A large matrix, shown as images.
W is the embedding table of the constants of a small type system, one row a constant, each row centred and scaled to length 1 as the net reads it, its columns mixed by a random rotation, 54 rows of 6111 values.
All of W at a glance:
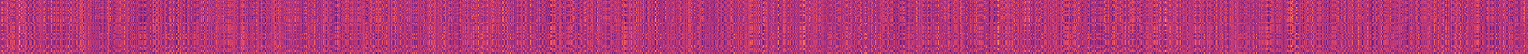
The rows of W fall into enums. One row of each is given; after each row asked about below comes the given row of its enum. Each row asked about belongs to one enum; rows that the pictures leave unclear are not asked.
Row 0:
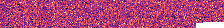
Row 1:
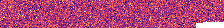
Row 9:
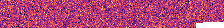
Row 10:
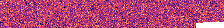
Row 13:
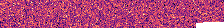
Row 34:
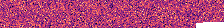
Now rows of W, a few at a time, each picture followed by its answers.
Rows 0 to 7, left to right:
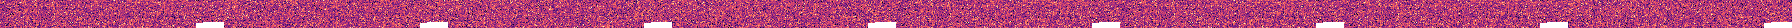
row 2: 9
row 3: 10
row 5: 0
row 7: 13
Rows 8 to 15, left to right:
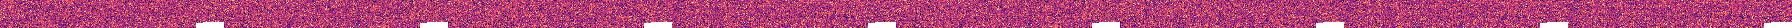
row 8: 1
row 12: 9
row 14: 0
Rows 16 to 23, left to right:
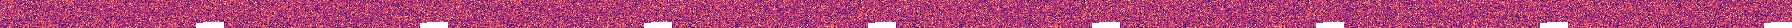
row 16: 1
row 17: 10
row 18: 1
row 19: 9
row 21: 9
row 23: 34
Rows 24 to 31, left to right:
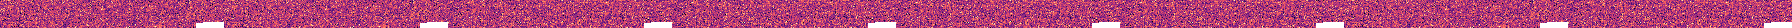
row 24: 9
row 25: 9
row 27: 0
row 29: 0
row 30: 9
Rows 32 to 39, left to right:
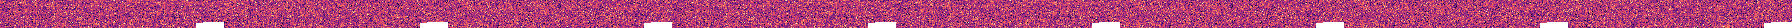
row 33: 13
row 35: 0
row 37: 34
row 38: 34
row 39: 9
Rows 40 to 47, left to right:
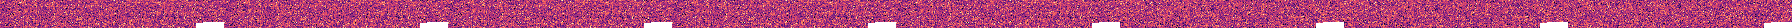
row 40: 0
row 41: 0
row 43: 0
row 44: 0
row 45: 10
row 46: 10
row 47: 34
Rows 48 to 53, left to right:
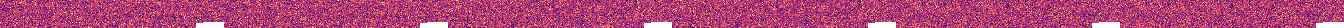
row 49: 0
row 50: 9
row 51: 9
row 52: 34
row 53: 34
